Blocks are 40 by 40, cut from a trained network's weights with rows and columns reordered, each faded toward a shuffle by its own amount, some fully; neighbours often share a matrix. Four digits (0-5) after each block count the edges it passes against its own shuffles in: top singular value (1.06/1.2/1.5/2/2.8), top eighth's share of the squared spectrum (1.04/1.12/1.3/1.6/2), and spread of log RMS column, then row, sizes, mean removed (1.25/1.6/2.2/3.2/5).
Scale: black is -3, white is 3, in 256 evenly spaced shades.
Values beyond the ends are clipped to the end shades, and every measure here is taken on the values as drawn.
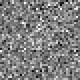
2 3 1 1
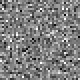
1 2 1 0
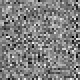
3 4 2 0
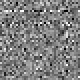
3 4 2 2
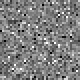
0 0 0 0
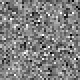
0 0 0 0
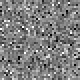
0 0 0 0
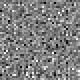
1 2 0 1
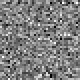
3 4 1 2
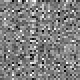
3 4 3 2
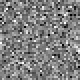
2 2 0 0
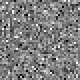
0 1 0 0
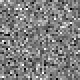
2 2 0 0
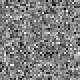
2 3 0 1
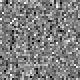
1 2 0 0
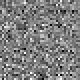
3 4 2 2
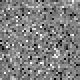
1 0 0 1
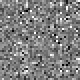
2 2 1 0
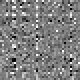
3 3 3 0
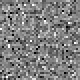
0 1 1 0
